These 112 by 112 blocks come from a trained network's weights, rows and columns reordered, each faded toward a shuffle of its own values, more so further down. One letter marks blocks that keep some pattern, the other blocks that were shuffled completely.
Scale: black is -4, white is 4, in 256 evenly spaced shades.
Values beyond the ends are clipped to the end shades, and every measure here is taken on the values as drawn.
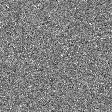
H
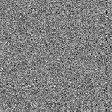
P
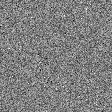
H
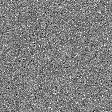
H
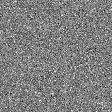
H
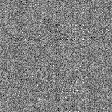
P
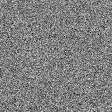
H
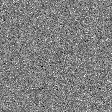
H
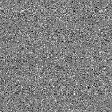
P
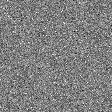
H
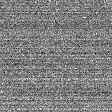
P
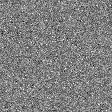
H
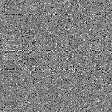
P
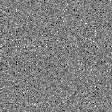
P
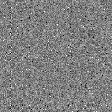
P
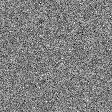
H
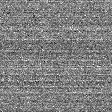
P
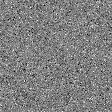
H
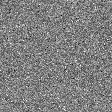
H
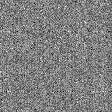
P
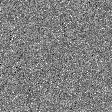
H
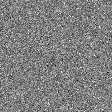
H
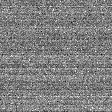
P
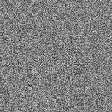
P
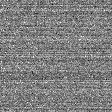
P
